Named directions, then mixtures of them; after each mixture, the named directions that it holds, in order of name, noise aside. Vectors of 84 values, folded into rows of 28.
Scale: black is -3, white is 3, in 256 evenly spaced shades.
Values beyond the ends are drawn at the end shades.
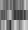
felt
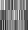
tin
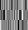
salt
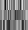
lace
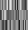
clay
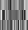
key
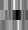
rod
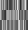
clay, tin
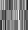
clay, tin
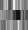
rod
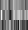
felt, key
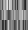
clay, felt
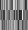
rod, salt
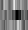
rod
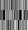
felt, salt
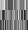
key, tin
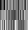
tin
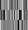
salt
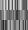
clay, rod, tin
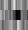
rod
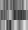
felt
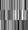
felt, salt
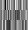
lace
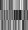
rod, salt
